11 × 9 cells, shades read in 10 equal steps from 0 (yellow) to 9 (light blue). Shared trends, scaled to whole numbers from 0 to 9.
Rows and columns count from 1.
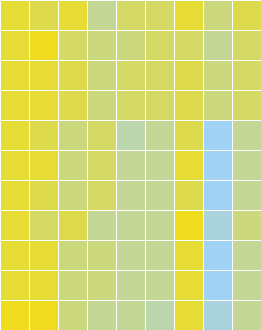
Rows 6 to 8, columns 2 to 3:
1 4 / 2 4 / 3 2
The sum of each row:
22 26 23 23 37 34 36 33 35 35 34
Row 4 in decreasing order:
4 4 3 3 3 2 2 1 1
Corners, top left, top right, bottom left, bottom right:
1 2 0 5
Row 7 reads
1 2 4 3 5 5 2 9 5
